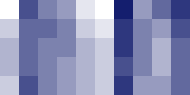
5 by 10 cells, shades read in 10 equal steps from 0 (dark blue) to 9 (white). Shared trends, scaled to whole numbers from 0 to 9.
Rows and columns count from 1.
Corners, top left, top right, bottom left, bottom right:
9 1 7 3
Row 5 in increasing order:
1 2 3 4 5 5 5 6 7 7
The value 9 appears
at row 1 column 1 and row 1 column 6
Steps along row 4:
down up up up up down up up down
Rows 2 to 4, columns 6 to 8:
8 1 4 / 7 1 4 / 7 2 4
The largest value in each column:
9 3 4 5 8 9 2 5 6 3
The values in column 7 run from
0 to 2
